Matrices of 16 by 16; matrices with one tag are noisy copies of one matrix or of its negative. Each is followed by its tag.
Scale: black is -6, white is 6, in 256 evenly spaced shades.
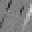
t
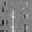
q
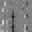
q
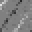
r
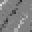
r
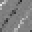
r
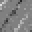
r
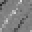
r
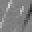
t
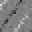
r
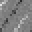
r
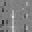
q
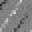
r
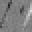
t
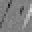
t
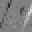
t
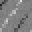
r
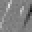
t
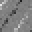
r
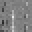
q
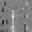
q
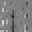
q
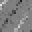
r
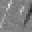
t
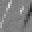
t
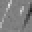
t
